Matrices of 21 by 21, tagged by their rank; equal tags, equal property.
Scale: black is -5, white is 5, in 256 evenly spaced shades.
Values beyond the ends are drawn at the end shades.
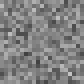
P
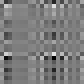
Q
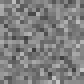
P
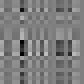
Q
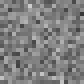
P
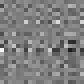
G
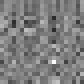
G
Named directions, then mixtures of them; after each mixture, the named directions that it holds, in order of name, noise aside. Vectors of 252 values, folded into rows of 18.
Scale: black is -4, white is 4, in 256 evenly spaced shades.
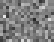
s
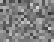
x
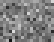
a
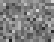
a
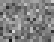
a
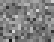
a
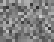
a, x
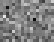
a, s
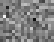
a, s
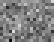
a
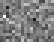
a, s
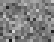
a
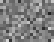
a, x
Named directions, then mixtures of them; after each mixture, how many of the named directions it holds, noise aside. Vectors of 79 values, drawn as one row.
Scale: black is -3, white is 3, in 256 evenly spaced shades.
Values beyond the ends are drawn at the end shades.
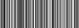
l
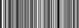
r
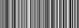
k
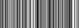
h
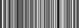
two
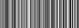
one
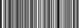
one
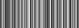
two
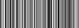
three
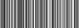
one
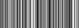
one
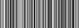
one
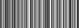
two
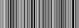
two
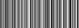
two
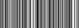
one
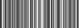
two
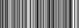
two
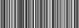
one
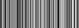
three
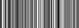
one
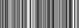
two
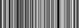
two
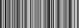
three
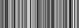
two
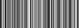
three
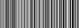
three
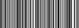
three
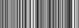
one
